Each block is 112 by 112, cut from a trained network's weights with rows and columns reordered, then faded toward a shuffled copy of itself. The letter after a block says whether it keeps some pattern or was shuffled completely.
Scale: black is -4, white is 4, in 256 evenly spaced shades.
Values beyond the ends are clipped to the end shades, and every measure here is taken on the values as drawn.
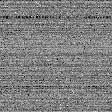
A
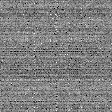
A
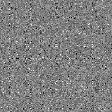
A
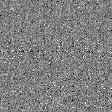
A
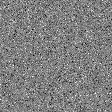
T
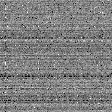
A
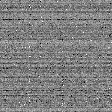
A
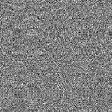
A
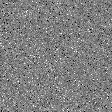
T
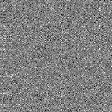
A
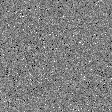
T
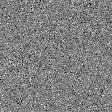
T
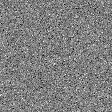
T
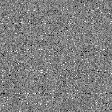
A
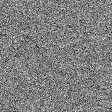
T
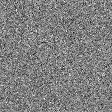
T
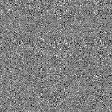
A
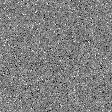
T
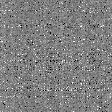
A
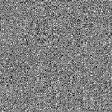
A
